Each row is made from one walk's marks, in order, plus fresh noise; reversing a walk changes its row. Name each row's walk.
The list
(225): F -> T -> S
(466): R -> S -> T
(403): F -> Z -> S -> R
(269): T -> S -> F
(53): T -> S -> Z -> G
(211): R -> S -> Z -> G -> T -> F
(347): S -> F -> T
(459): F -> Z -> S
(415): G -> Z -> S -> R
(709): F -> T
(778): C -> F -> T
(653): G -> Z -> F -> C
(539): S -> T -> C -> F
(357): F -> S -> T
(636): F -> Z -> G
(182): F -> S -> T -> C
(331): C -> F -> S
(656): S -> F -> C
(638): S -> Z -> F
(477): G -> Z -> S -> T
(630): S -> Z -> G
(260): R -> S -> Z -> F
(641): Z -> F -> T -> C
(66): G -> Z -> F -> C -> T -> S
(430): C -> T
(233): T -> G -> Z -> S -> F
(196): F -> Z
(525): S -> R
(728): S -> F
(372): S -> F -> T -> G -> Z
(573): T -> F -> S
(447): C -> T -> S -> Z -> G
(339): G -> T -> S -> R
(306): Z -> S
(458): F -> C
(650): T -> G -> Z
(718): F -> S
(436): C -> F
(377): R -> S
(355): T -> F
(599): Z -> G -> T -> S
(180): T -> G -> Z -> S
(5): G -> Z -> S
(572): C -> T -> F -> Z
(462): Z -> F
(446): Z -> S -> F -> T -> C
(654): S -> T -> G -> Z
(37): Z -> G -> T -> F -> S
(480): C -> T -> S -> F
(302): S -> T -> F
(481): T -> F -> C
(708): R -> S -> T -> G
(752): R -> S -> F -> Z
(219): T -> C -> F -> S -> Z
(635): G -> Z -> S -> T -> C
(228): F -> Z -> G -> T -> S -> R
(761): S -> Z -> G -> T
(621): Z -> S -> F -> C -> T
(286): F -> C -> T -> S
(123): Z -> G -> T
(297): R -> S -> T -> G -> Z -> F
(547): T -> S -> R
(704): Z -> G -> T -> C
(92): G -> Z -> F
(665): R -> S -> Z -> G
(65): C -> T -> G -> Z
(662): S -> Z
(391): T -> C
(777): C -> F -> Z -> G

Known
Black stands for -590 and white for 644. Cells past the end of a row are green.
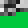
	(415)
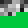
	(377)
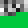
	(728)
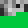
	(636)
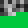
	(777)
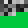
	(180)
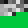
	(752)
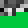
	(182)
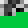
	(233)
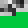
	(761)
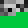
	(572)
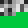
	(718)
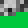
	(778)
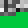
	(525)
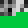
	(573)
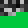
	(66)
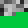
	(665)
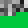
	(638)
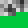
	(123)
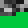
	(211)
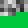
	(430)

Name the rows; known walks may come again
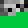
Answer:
(572)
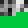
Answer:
(573)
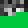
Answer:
(286)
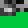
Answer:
(211)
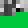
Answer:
(547)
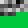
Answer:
(704)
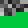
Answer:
(480)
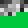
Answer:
(377)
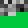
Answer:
(5)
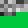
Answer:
(391)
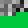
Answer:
(638)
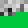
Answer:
(709)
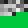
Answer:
(752)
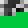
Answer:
(233)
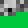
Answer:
(778)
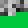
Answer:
(462)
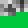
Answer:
(123)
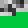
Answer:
(761)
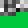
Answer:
(525)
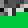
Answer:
(182)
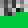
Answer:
(269)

